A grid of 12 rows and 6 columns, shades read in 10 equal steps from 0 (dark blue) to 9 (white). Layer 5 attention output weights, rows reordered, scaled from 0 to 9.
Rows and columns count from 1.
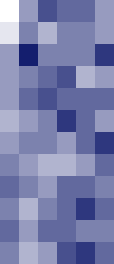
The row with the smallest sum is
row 3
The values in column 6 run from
1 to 5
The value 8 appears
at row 2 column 1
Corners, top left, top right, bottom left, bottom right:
9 5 4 3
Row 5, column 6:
3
